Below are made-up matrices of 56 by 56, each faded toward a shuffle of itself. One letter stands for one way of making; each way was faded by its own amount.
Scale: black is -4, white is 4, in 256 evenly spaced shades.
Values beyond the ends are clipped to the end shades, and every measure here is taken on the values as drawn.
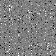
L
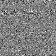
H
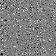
L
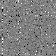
L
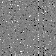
L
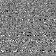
H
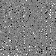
L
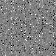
L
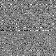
H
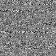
H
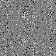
L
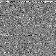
H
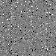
L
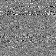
H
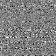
H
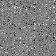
L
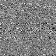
H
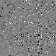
L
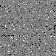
L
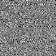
H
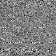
H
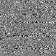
H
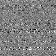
H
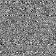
H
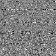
H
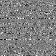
H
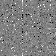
L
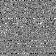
H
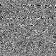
H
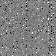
L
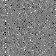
L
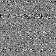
H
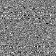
H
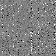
L
